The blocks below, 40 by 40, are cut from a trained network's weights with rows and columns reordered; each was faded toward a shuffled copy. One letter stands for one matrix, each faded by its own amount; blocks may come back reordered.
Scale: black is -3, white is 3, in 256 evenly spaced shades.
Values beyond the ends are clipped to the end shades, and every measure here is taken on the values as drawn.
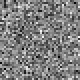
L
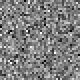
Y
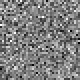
L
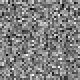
Y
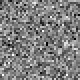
L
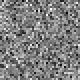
L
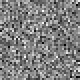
L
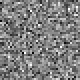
Y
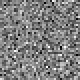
Y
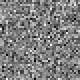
Y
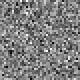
Y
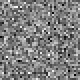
Y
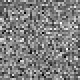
Y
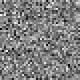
Y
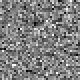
Y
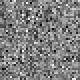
Y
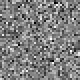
Y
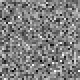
Y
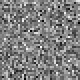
Y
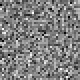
L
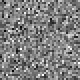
L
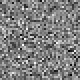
Y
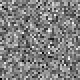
Y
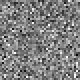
L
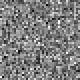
Y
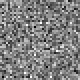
L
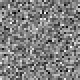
L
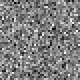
L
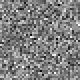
L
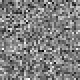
Y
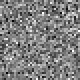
L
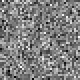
Y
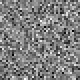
Y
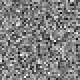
L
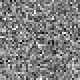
Y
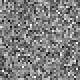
L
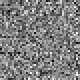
Y
